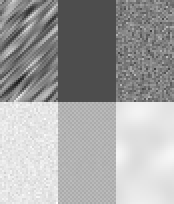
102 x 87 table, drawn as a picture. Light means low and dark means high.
It is made of 2 by 3 panels. Panel 1,1: middling, slanting up to the right, strong in contrast. Panel 1,2: high, flat. Panel 1,3: middling, fine-grained. Panel 2,1: very low, fine-grained, faint in contrast. Panel 2,2: low, checkered, faint in contrast. Panel 2,3: very low, smooth, faint in contrast.
